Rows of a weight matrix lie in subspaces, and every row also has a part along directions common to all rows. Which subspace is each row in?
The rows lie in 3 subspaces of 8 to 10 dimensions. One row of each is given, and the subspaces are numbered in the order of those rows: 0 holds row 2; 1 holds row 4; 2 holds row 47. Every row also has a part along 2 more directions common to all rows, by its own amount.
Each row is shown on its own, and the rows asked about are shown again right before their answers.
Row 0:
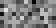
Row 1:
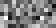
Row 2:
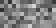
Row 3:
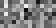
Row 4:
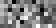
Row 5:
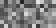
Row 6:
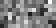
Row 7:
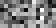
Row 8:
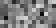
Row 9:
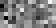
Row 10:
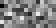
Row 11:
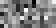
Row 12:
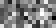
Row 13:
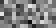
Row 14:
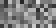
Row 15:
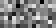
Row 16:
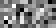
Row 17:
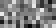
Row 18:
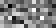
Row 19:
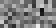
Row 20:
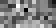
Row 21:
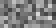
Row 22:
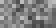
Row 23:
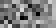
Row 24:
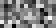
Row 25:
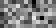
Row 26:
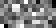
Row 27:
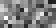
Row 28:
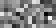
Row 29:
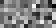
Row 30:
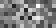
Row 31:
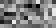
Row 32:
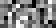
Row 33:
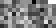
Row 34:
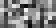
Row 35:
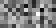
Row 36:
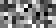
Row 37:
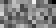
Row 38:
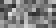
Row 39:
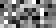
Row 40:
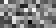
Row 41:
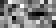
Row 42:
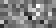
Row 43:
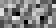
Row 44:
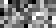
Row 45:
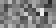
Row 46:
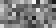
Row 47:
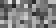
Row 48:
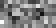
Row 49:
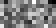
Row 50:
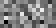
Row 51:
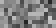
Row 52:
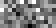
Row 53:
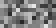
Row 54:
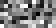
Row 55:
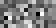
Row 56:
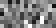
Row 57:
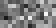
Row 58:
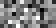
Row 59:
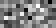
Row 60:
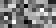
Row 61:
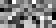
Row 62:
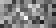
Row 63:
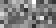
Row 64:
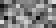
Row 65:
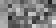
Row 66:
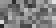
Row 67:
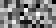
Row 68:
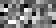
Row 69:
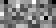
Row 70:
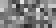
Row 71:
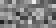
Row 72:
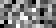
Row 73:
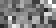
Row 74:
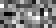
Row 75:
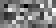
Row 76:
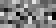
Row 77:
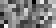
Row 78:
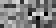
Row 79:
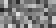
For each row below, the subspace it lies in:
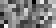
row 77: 0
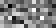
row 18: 0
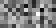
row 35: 0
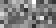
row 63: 0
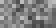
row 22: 0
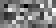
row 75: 1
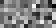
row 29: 2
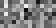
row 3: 0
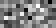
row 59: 1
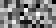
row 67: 1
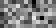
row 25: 0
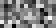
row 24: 2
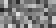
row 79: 0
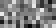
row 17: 2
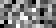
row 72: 1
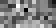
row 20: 0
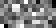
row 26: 0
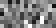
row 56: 2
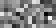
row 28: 2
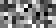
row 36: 2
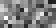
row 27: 1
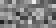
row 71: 2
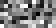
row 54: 1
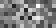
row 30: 1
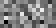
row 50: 1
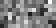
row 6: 2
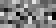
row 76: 2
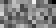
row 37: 0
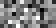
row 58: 1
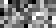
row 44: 0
